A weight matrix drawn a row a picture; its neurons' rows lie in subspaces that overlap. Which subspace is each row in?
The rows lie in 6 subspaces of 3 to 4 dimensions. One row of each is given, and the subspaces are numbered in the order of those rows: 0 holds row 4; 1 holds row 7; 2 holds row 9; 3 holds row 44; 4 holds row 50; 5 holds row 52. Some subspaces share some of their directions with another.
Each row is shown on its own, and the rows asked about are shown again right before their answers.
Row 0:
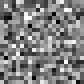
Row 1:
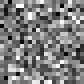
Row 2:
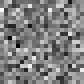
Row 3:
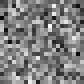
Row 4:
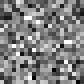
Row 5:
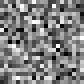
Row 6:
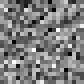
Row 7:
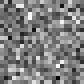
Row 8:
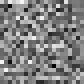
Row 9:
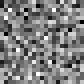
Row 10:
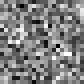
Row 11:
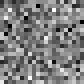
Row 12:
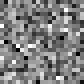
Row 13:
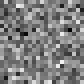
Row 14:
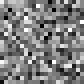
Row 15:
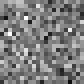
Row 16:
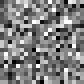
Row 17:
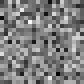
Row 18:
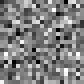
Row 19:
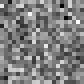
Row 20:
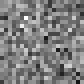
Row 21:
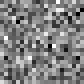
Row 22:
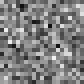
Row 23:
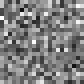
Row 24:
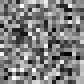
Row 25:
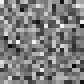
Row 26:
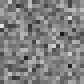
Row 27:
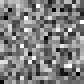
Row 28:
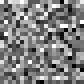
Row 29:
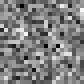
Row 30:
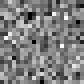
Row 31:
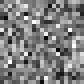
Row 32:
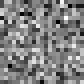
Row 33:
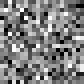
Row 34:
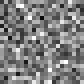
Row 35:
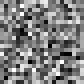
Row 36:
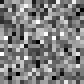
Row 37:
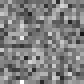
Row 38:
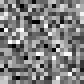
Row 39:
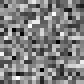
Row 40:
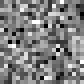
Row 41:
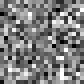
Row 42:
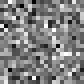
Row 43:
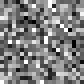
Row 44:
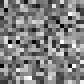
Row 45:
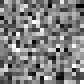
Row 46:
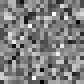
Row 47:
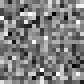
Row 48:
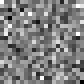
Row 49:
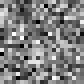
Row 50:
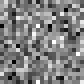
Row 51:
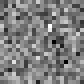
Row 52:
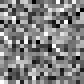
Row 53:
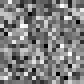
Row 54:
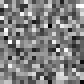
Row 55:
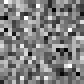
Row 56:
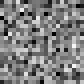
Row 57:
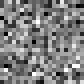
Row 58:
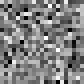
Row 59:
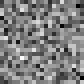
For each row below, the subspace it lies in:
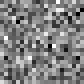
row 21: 5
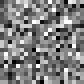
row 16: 2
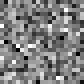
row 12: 4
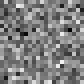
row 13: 1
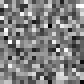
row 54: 5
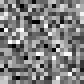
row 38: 5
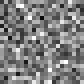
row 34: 1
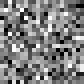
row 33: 3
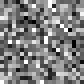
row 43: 3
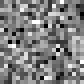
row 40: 1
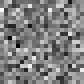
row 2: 0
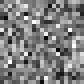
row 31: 2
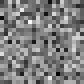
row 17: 4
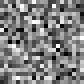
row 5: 5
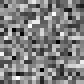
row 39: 0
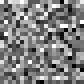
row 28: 2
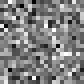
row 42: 5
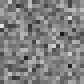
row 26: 0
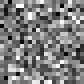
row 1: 1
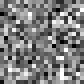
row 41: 5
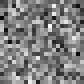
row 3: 4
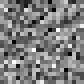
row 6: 2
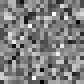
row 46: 0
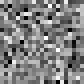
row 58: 2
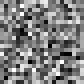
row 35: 0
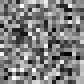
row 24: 0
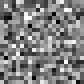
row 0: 0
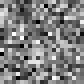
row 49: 5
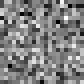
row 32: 5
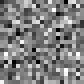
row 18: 2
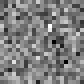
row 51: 4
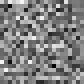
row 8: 2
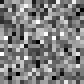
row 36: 5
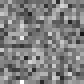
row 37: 5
